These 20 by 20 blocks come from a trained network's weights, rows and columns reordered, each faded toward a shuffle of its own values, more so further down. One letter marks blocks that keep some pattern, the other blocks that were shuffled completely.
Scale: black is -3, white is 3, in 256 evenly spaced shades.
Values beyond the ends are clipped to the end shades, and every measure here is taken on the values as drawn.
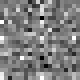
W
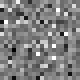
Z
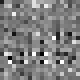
W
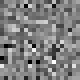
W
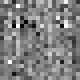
W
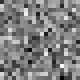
Z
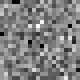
Z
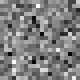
Z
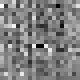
W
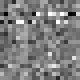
W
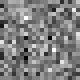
W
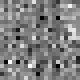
W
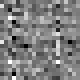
W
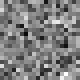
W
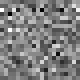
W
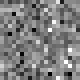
Z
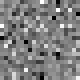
Z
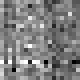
W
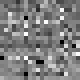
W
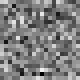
Z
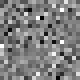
Z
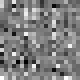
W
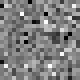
Z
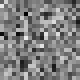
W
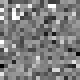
Z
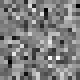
Z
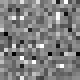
Z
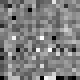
W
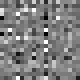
W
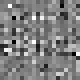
W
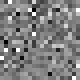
Z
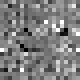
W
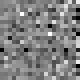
W
